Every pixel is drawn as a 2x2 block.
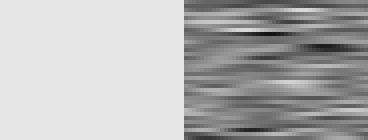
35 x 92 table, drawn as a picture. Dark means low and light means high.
The table splits into one row of 2 panels. Panel 1,1: very high, flat. Panel 1,2: middling, streaked across, strong in contrast.
